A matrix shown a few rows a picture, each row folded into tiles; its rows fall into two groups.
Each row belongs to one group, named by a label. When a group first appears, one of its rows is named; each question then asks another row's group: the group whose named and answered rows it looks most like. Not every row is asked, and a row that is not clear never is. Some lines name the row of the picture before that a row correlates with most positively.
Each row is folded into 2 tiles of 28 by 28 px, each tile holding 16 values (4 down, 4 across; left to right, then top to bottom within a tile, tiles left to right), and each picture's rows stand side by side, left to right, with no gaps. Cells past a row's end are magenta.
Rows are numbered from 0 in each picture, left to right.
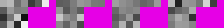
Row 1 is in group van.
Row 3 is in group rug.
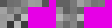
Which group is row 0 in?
van
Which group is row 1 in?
van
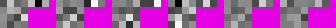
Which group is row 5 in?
rug
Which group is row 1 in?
rug
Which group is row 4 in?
rug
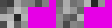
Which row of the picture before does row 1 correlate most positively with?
0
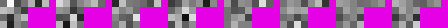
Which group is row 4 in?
rug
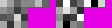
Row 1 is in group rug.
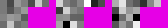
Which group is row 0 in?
rug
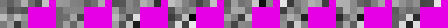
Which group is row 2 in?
van
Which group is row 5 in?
rug
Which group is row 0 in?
van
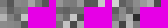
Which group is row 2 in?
rug
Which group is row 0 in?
van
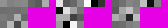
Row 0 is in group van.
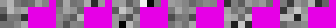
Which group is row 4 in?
van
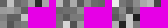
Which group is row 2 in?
rug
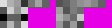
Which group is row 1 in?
van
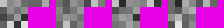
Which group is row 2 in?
rug
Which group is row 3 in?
rug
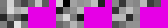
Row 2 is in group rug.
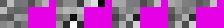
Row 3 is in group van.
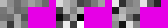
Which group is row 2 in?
rug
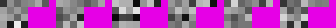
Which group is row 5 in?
van
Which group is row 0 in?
van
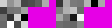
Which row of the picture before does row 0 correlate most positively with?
1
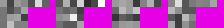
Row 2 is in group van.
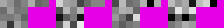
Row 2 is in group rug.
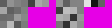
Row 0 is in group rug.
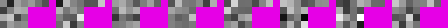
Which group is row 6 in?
van
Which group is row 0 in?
rug
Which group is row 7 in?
rug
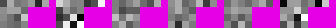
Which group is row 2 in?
van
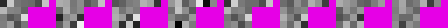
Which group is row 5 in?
van
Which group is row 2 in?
van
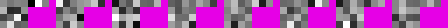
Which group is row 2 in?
van
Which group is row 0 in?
rug
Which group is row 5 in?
rug
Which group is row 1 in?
rug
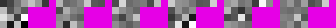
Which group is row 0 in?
van
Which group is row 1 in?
rug
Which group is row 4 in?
rug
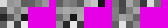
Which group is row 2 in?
rug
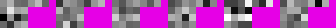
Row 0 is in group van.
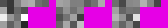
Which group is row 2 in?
van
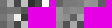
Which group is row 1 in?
van
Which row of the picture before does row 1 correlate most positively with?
2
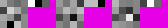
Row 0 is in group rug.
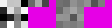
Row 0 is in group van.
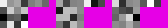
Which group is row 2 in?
rug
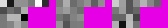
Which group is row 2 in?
rug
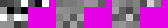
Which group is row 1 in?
van
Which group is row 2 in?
rug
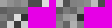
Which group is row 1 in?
rug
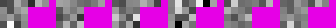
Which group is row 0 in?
rug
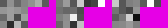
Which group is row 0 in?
van
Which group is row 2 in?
rug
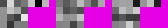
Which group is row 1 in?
van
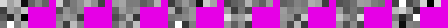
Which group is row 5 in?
van
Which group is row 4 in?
van
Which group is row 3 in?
rug
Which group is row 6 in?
van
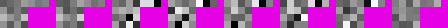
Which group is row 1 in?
van
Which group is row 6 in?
rug
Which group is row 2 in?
van
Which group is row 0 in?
van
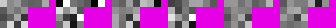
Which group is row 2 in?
van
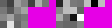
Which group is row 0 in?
rug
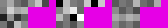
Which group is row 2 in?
van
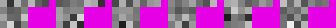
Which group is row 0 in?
van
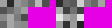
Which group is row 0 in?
rug
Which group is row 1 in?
van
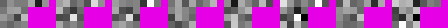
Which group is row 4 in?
rug
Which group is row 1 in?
rug
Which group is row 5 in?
rug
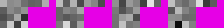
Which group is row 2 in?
rug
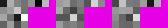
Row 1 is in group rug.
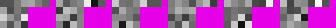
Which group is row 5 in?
rug
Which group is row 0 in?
van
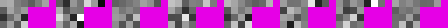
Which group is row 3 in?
rug
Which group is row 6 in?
rug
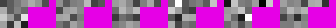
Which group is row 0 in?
van
